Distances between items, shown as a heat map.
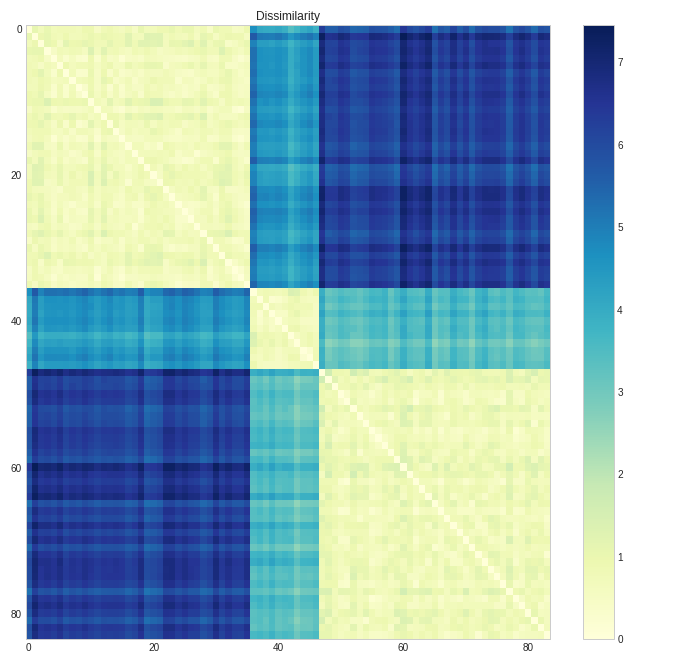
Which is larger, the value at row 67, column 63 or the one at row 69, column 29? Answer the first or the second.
the second
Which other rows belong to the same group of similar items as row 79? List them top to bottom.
47, 48, 49, 50, 51, 52, 53, 54, 55, 56, 57, 58, 59, 60, 61, 62, 63, 64, 65, 66, 67, 68, 69, 70, 71, 72, 73, 74, 75, 76, 77, 78, 80, 81, 82, 83
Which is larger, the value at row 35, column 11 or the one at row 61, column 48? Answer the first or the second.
the second
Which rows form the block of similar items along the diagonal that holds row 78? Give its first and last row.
47 to 83
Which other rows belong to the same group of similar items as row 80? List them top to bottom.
47, 48, 49, 50, 51, 52, 53, 54, 55, 56, 57, 58, 59, 60, 61, 62, 63, 64, 65, 66, 67, 68, 69, 70, 71, 72, 73, 74, 75, 76, 77, 78, 79, 81, 82, 83
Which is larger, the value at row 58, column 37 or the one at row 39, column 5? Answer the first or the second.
the second
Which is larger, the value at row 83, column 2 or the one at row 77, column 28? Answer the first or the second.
the first
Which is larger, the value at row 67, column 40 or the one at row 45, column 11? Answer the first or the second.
the second
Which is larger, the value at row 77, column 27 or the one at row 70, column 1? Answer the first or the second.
the second
